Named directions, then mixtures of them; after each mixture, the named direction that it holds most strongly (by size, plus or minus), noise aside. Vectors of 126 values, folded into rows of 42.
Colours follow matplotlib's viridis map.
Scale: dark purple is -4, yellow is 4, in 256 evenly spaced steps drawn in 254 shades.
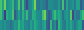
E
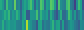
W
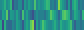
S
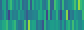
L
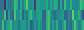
E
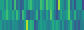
W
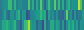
L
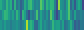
W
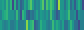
W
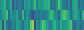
S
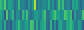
E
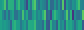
E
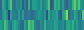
L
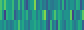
E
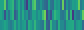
E
